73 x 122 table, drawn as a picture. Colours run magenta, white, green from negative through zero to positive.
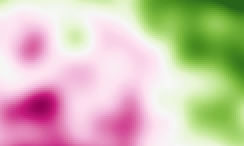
Odd rows or columns: none. Ninth with the highest average: top right. Grain: smooth. Ninth with the lowest average: bottom left. Slope: up to the top right. Average level on the scale: 50%.
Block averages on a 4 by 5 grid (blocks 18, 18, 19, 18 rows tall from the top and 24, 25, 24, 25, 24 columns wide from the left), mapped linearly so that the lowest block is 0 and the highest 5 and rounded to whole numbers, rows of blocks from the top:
23355 / 12235 / 11134 / 01024
